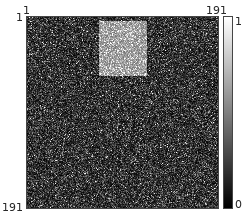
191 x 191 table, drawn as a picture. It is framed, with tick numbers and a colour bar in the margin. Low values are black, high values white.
Histogram: skewed, a long tail of high values. Stripes: none. Ninth with the highest average: top middle. Odd patch: higher, in the top middle.
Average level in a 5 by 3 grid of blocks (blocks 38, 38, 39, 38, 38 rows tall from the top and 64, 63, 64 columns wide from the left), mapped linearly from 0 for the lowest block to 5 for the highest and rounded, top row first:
0 5 0 / 0 3 0 / 0 0 0 / 0 0 0 / 0 0 0
